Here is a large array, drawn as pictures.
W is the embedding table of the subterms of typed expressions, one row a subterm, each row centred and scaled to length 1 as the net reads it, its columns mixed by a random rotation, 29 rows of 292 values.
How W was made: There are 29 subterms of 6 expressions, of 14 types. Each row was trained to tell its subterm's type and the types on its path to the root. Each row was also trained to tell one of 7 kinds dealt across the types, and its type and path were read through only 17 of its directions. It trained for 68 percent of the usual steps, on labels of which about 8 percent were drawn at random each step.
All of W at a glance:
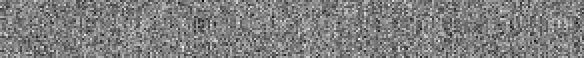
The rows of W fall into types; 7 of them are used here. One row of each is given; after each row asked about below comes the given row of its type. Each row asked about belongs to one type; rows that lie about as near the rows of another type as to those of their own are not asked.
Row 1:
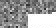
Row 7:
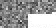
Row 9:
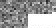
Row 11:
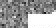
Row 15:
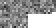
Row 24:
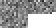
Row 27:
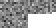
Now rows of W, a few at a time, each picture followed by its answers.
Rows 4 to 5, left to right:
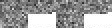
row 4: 1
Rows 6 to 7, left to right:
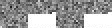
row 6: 1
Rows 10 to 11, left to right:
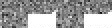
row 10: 24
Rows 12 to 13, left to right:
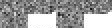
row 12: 24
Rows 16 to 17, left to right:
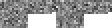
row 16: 24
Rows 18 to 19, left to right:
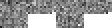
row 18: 9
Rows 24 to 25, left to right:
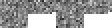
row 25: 9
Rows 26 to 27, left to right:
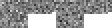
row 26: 11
